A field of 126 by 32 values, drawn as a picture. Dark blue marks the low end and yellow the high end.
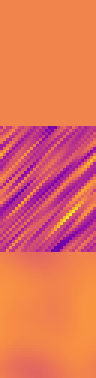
It is made of 3 by 1 panels. Panel 1,1: high, flat. Panel 2,1: middling, slanting up to the right, strong in contrast. Panel 3,1: high, smooth, faint in contrast.
